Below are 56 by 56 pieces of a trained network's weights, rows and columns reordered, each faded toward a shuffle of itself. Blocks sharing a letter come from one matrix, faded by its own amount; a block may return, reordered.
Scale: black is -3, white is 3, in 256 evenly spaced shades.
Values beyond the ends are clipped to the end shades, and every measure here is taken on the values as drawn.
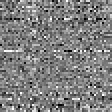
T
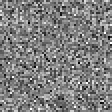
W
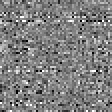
T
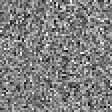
W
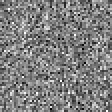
W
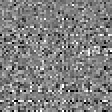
T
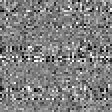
T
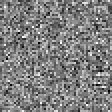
W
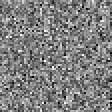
W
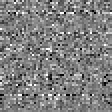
T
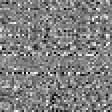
T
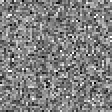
W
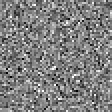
W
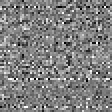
T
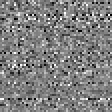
T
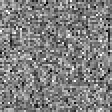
W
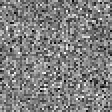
W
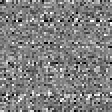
T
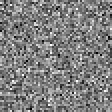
W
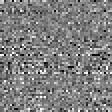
T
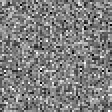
W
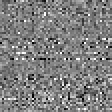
T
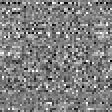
T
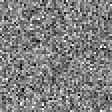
W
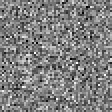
W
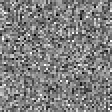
W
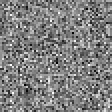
W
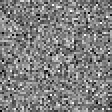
W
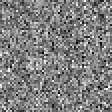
W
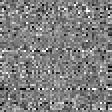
T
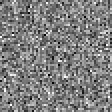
W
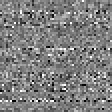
T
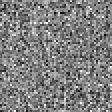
W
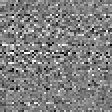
T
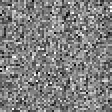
W
